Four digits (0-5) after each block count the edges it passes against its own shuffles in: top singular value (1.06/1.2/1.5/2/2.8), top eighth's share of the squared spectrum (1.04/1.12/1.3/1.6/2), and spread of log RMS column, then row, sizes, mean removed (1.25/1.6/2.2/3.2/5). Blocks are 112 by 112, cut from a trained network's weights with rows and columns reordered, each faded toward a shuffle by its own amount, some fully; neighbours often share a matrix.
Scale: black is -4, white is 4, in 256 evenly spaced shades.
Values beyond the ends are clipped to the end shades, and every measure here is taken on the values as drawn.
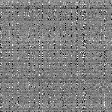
4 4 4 2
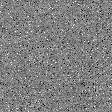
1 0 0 0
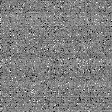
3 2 2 0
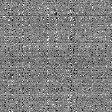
3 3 3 2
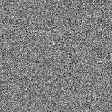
3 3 1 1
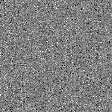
2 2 1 0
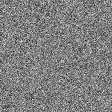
2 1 0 0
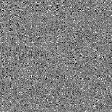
3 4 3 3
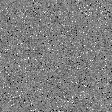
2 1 0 1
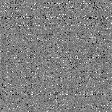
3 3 0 3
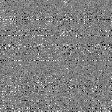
3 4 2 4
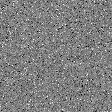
0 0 0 0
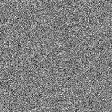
3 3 1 0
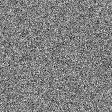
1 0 0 0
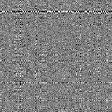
5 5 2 3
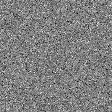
2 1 0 0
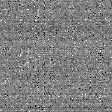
3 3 3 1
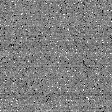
2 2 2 0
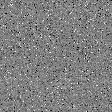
0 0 0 0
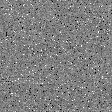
0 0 0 0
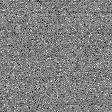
2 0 0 0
